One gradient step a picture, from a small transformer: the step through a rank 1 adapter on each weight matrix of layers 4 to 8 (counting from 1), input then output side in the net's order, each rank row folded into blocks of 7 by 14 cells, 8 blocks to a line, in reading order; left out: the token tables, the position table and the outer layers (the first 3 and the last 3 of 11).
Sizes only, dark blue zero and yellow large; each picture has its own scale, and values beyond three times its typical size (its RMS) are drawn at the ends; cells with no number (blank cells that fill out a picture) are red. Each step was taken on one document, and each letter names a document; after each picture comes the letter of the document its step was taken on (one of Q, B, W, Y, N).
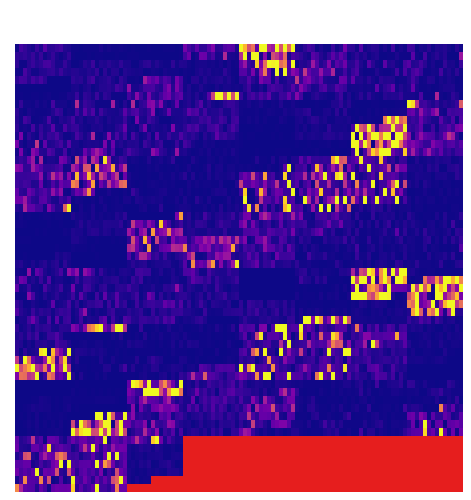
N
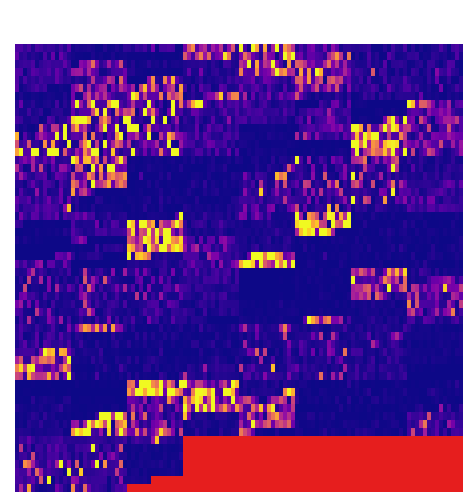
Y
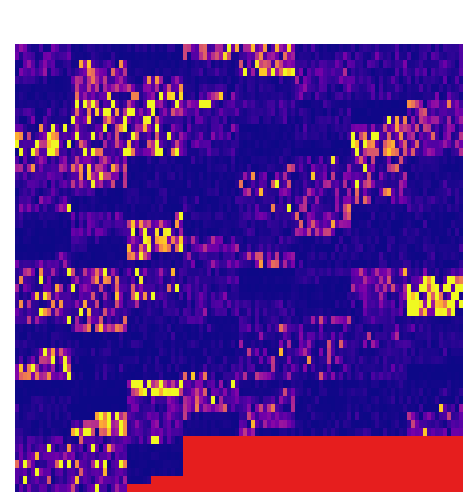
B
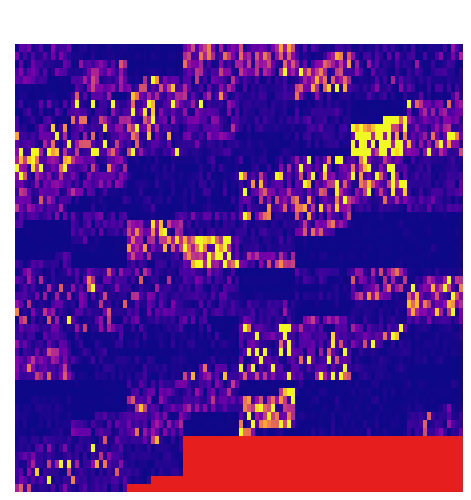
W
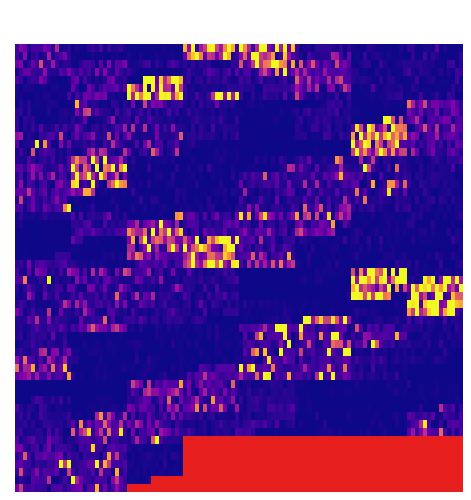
N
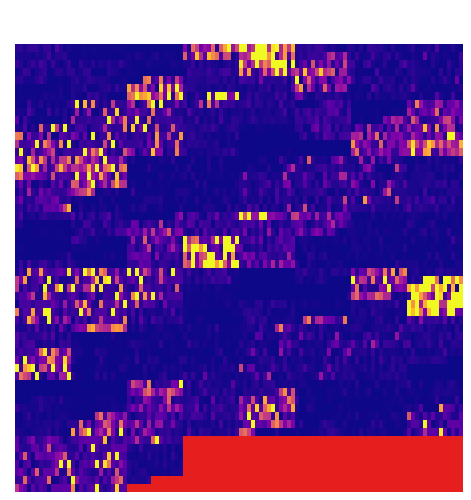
N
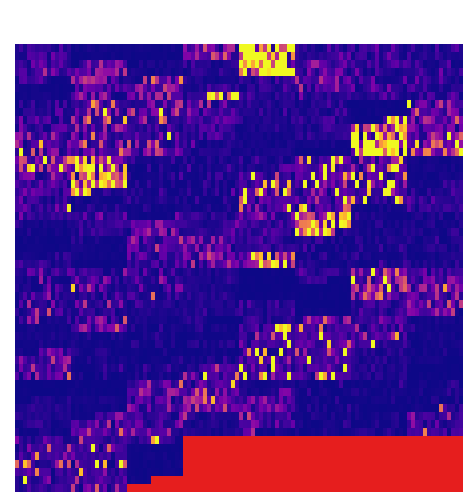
B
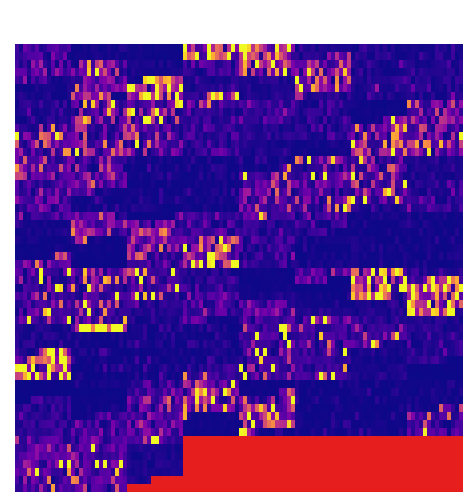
W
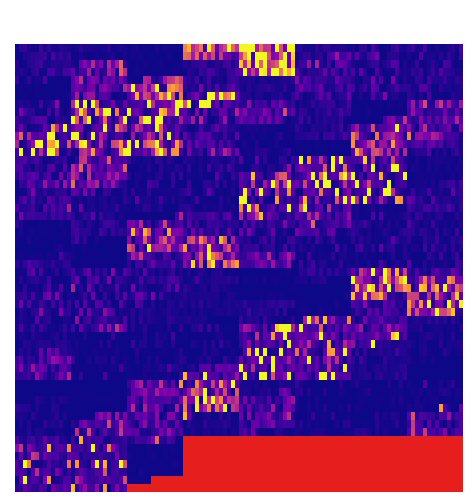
B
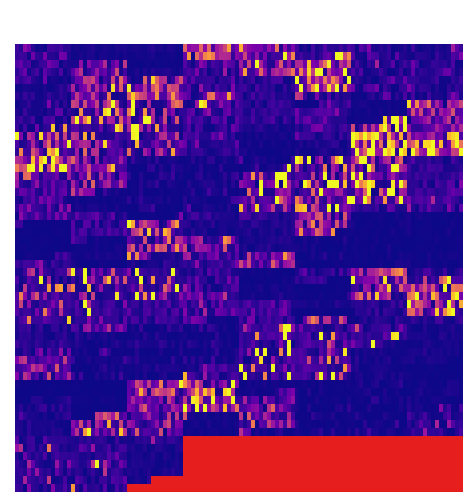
W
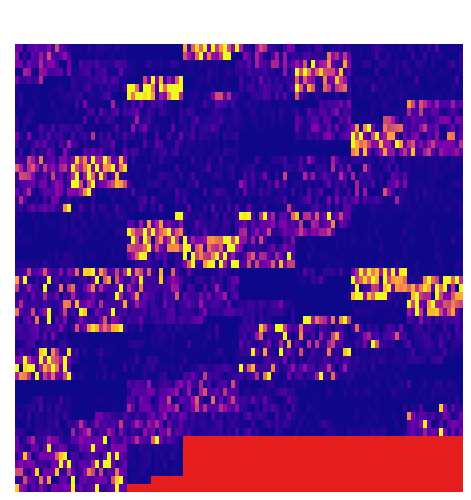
N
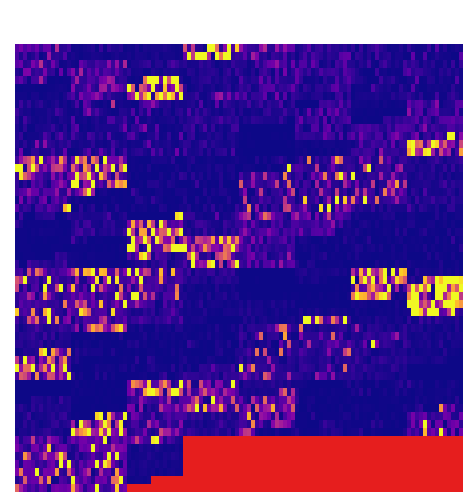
N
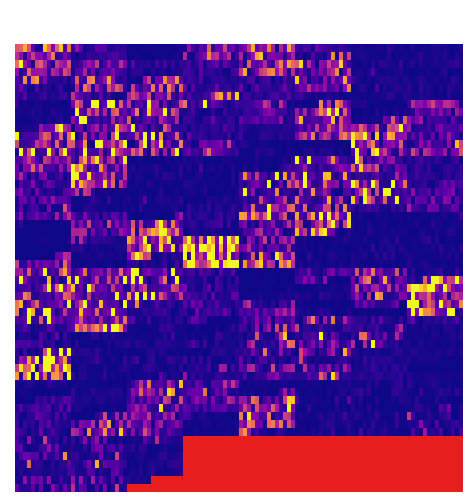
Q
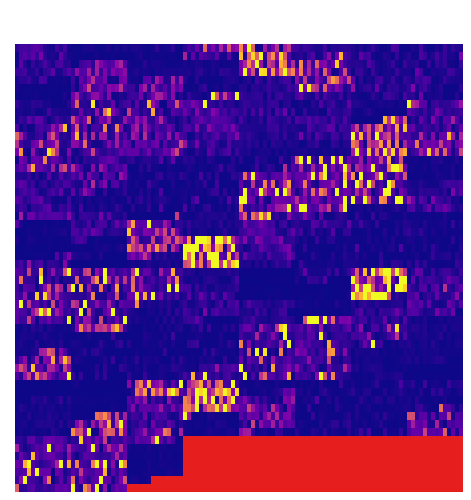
B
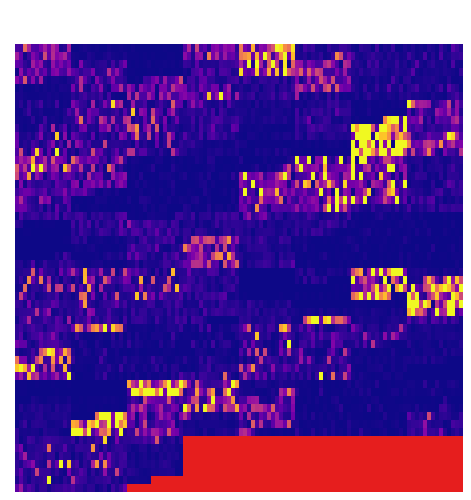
W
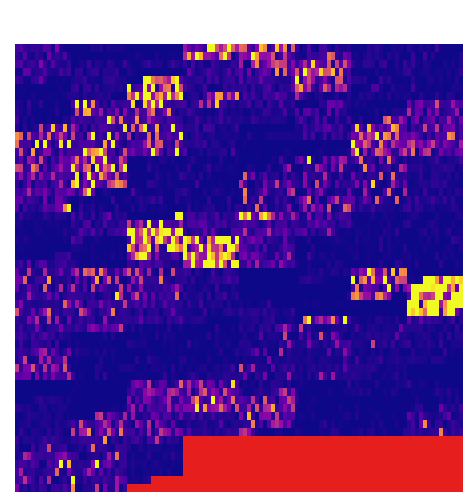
N
